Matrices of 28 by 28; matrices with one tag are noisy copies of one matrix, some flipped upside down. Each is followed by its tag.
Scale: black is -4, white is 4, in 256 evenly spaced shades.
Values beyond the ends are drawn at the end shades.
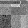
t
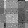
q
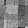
q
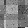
q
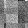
q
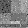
t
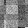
q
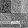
t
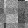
q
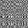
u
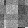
q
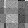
q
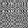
u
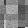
q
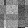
q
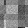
q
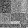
t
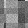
q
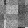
q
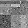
t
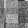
q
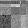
t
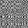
u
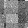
q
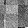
q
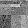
t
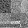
t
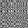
u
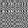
u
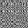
u
